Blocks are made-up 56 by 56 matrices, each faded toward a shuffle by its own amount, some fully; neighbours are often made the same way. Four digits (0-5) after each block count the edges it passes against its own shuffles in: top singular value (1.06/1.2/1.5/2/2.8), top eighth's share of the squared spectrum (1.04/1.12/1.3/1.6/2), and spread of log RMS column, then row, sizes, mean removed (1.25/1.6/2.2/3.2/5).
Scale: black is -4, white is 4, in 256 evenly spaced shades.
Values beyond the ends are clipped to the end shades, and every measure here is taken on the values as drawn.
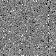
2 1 1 0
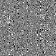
1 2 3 0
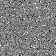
0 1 0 0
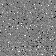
2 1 0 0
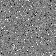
1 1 0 0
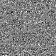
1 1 0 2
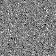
0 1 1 0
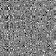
4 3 2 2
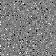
3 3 1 1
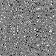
3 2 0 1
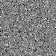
2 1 0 0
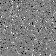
0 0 0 0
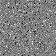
2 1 0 0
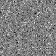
3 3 0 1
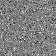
2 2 0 0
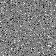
0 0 0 0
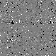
2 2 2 1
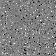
1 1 1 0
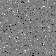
0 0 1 0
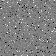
0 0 0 0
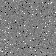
0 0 0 0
